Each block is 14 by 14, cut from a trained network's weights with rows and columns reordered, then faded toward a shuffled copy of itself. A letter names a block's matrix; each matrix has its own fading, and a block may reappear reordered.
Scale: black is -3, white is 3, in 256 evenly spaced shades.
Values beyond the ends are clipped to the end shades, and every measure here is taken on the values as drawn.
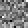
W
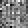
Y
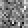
Y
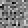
Y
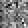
Y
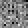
Y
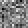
W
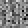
Y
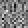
W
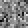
Y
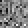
W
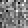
Y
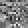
W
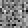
Y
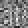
W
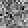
Y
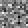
Y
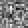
W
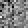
Y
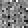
Y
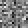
Y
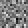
W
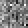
Y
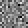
W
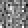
Y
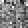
Y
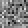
Y
